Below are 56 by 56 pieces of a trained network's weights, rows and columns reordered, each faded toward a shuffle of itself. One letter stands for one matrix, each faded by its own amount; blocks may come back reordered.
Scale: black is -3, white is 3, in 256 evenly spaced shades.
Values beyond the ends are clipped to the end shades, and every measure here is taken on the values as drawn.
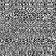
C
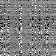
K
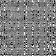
K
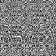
C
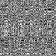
C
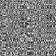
C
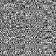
C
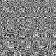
C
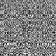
C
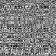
C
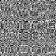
C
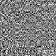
C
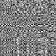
C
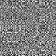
C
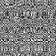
C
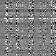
K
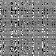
K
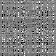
K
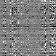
K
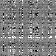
K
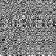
C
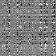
K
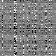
K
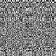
C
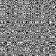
C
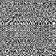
C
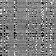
K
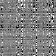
K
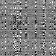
K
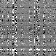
K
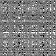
K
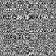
C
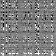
K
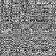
C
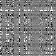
K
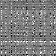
K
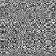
C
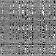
K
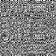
C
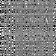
K
